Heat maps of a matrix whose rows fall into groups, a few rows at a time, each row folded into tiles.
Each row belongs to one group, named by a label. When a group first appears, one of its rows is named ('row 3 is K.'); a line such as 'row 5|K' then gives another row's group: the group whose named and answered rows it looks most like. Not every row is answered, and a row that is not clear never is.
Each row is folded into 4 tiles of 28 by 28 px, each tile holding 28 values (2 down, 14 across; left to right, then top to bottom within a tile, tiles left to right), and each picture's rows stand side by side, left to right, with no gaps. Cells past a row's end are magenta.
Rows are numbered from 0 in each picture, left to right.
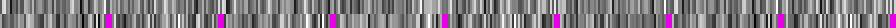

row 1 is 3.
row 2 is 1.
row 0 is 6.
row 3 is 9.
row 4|3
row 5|6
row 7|3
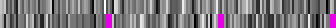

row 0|6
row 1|6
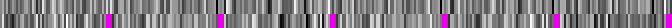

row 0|3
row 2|6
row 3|1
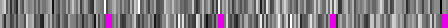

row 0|6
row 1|3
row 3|1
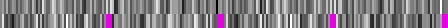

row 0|3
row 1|1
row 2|3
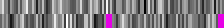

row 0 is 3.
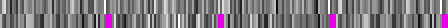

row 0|6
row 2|6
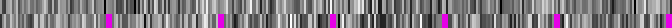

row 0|1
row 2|3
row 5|9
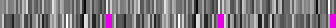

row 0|3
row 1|3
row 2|6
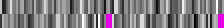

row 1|6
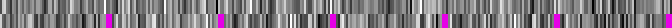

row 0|6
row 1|1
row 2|3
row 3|9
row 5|9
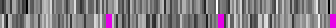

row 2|1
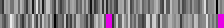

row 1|1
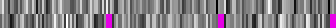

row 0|3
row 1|1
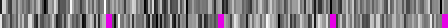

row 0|6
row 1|9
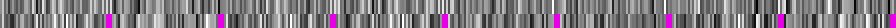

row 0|3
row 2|3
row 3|3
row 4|6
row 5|6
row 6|3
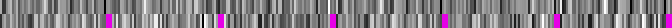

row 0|1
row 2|6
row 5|1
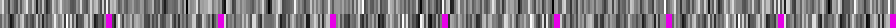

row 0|3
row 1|9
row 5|6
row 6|3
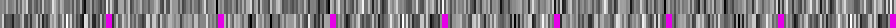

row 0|3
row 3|3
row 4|9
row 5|1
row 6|9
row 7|3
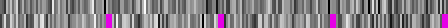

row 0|1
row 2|1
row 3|9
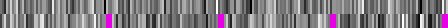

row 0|1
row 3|3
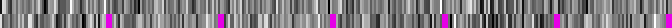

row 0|6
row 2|1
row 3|6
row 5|9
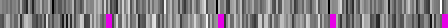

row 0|9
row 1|1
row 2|1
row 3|6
